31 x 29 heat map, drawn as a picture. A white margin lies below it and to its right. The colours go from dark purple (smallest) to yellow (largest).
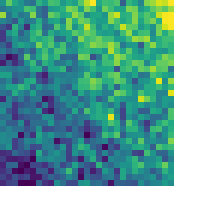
Histogram: bell-shaped. Stripes: none. Ninth with the lowest average: bottom left. Ninth with the highest average: top right. Slope: up to the top right. Odd rows or columns: none.
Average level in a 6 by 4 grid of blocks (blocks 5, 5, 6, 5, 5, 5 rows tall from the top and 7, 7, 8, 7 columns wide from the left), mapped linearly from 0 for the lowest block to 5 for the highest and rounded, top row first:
3 4 4 5 | 2 3 4 4 | 2 2 4 4 | 1 2 3 3 | 2 2 2 3 | 0 1 2 3
